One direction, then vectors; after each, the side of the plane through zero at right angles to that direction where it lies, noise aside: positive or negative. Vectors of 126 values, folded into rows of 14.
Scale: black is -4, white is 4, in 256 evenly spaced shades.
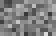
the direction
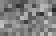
negative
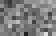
positive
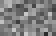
negative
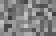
negative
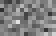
positive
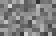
negative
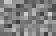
negative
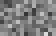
positive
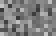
positive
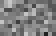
negative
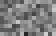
positive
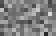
negative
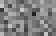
positive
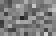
positive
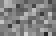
negative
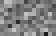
negative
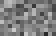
negative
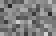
positive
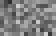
positive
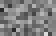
positive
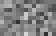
negative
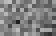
negative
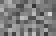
negative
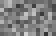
negative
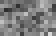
negative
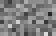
positive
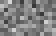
negative
